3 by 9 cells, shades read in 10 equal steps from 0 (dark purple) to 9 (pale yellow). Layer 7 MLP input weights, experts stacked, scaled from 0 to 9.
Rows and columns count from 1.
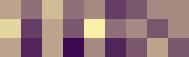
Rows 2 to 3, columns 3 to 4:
6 3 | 6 0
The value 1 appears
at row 3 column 2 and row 3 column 6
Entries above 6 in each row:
1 2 0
